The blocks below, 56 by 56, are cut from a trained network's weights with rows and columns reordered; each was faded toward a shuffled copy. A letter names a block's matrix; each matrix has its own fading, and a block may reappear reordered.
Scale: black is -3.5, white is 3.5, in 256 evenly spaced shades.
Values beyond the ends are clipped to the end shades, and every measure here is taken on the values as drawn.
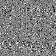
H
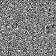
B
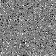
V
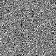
B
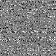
H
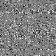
H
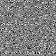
H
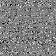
H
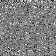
H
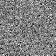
B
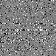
V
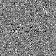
B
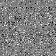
H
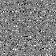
H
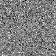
B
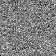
B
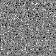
H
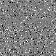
V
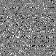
H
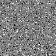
H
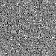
B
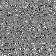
H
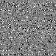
H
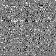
H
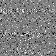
V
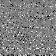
V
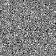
B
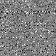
H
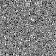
B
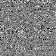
H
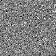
B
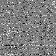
V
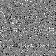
V
